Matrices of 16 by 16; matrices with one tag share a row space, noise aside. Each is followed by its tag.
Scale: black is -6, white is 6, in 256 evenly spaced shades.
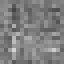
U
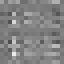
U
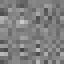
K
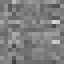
U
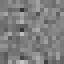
K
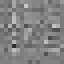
U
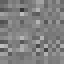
K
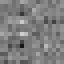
K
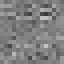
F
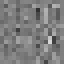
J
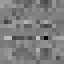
F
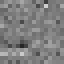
K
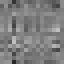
U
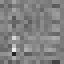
U
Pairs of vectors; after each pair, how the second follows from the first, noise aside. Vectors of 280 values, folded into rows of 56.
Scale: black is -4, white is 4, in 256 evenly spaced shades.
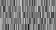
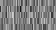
wrapped around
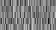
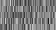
sign-scrambled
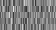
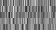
sign-scrambled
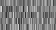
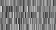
copied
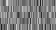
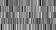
sign-scrambled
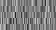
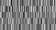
wrapped around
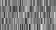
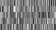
wrapped around
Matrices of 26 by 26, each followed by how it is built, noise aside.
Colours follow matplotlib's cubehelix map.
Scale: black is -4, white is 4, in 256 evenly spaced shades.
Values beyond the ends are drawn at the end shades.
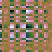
low rank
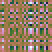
low rank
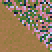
upper triangular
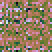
low rank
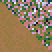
upper triangular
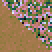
upper triangular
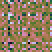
low rank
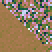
upper triangular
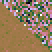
upper triangular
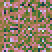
low rank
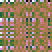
low rank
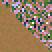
upper triangular
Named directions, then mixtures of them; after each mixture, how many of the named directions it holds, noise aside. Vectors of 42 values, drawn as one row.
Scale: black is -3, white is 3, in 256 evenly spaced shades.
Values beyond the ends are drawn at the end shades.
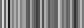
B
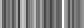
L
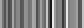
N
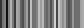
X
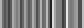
one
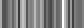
one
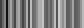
one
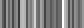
one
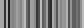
three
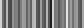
three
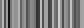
two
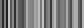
three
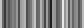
two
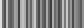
three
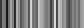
one
